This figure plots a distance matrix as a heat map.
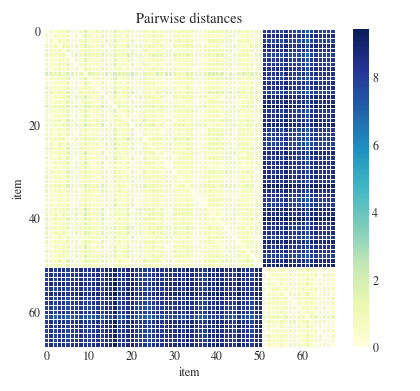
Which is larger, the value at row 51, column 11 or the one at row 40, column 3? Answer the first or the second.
the first
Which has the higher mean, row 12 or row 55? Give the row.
55
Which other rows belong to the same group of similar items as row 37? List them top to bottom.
0, 1, 2, 3, 4, 5, 6, 7, 8, 9, 10, 11, 12, 13, 14, 15, 16, 17, 18, 19, 20, 21, 22, 23, 24, 25, 26, 27, 28, 29, 30, 31, 32, 33, 34, 35, 36, 38, 39, 40, 41, 42, 43, 44, 45, 46, 47, 48, 49, 50
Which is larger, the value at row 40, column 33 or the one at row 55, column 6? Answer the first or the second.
the second
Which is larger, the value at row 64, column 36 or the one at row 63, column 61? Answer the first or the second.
the first
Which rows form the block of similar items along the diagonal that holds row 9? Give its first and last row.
0 to 50
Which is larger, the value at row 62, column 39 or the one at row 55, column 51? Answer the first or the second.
the first
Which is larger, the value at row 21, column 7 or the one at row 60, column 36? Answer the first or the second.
the second
